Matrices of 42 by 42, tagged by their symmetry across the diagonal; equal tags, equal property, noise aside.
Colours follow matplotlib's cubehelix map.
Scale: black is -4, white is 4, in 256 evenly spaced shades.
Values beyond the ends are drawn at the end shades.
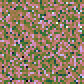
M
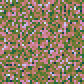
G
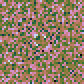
G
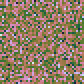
M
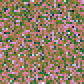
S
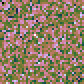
G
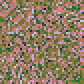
G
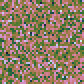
S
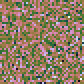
M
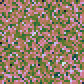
G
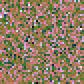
S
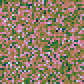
S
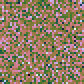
M
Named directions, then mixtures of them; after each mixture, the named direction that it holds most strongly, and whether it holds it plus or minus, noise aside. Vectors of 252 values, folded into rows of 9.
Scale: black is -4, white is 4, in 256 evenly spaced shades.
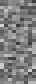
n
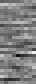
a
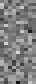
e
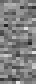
a, plus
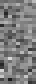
n, minus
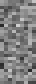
n, minus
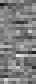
a, minus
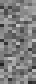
n, minus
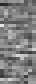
a, minus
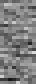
a, plus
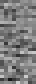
a, plus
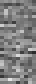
a, minus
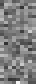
e, minus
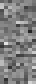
e, plus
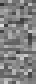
n, plus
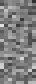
n, plus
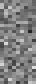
e, plus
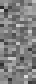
n, minus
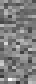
e, plus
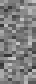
n, minus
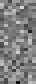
e, plus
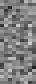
n, minus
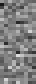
e, minus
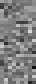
e, minus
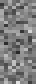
e, minus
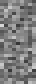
n, plus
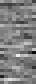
a, minus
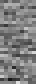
a, plus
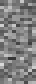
n, plus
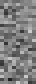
e, minus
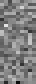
e, plus
